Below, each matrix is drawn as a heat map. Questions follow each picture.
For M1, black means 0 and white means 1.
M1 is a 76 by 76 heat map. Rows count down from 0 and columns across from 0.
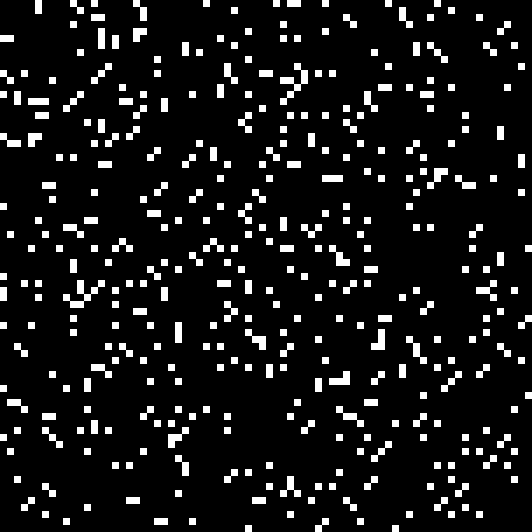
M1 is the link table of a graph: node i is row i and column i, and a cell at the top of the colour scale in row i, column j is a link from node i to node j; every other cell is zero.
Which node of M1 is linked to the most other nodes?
node 35
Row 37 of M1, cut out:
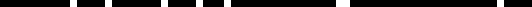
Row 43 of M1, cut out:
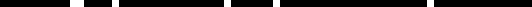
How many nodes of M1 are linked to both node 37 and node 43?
2
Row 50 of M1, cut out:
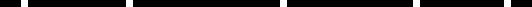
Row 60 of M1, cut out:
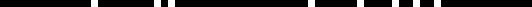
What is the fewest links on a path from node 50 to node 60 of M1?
2
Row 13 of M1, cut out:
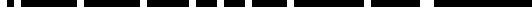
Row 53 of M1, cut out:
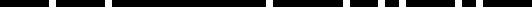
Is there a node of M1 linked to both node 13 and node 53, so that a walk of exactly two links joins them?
no
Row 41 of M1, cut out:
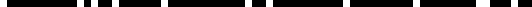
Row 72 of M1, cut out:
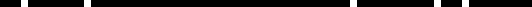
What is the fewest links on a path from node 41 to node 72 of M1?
3
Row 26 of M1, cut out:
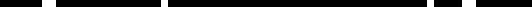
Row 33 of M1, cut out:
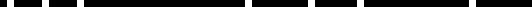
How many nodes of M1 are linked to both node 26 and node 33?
2
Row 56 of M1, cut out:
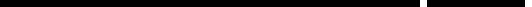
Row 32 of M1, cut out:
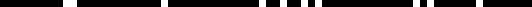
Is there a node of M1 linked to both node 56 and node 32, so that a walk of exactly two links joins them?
no
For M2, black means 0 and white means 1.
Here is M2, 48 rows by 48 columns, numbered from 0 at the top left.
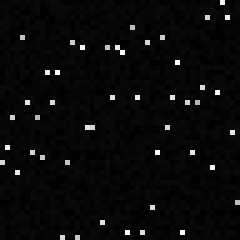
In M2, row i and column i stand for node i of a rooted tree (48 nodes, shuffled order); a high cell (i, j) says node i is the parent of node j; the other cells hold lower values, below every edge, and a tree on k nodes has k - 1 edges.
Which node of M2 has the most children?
20
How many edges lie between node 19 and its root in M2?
0
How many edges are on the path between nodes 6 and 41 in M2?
2
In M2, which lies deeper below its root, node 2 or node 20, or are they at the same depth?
node 20
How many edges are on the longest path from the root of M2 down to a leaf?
23
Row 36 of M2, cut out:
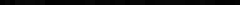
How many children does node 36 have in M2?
0
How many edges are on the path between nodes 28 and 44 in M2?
5
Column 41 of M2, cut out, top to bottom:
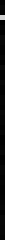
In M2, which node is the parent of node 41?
3
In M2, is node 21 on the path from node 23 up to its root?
no
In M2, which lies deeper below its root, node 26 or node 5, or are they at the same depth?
node 26
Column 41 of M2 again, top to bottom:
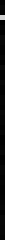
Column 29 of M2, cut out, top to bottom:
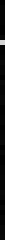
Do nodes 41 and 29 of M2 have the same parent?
no
